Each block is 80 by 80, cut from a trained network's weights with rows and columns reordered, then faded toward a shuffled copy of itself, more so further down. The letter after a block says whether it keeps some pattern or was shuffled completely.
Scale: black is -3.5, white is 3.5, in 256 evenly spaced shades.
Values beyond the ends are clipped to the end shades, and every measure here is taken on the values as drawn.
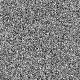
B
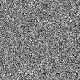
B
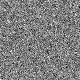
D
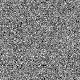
B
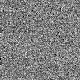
B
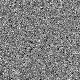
D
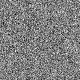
B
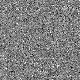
B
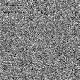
B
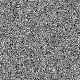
B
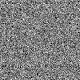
B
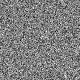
D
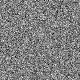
D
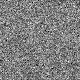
B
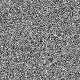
D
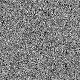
D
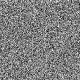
B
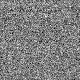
B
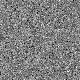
D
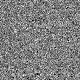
B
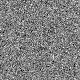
D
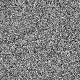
D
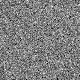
D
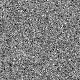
D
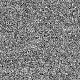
B
